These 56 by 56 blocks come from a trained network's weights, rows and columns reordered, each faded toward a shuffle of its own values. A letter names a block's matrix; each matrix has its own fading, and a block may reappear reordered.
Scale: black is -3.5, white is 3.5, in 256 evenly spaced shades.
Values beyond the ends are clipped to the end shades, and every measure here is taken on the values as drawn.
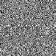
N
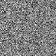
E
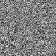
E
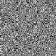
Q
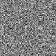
E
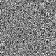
E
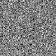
Q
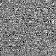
Q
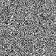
E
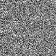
E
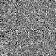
Q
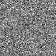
N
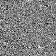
N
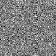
Q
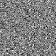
E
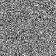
E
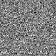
N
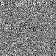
N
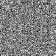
E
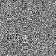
E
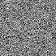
Q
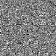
N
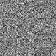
E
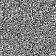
E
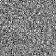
Q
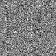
E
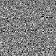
Q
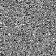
N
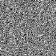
N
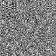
E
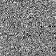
N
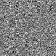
Q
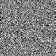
Q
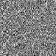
E
